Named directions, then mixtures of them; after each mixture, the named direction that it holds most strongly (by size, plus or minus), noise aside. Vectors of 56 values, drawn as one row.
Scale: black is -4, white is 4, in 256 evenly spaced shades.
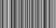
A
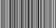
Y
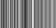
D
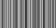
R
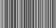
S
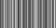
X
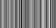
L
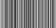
S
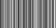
X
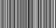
Y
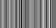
L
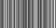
X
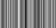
R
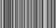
X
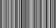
L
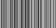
Y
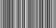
R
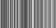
D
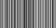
S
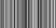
X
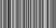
A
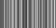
X
